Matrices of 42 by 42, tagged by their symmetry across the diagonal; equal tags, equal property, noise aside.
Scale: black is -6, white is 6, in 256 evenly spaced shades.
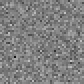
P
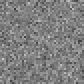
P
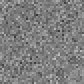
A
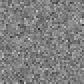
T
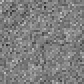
A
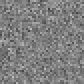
T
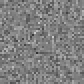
T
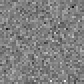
P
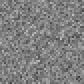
A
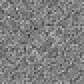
A
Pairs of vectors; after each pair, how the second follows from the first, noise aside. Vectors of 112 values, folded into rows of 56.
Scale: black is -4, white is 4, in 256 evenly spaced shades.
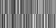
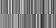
reversed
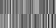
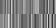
copied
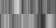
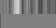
partly zeroed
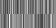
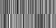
copied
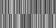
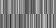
reversed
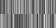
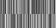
wrapped around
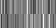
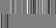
partly zeroed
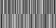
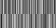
copied
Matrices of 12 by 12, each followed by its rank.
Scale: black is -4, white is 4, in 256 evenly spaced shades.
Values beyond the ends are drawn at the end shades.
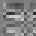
two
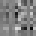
two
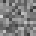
full rank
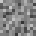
full rank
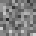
full rank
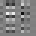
one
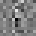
two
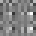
two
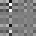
one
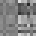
two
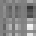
one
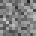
full rank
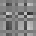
one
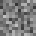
full rank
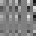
one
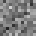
full rank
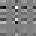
one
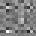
two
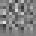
two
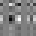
one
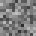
full rank
